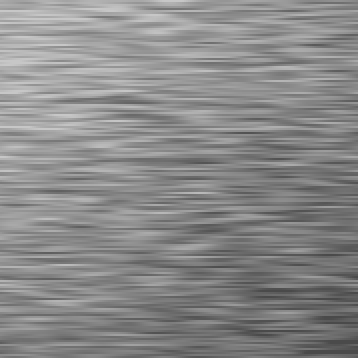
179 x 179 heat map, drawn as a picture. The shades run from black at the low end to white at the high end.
The top left is the ninth with the highest average. The halves do not mirror each other. Streaks run across, left to right. The histogram is bell-shaped. Values rise toward the top left. The bottom right is the ninth with the lowest average.
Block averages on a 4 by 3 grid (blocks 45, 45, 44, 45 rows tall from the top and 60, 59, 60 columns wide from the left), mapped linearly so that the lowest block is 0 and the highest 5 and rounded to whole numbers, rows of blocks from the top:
5 4 3
4 3 2
3 2 1
2 1 0
